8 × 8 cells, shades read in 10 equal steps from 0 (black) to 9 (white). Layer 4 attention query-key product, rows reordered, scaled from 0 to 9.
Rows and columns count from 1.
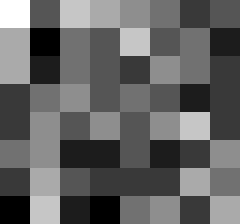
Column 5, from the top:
5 7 2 4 3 3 2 4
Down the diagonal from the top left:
9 0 4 3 3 1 6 6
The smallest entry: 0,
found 3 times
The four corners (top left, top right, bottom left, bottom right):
9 3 0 6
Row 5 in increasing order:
2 2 3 3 5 5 5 7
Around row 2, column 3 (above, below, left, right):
7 4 0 3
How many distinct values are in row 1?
7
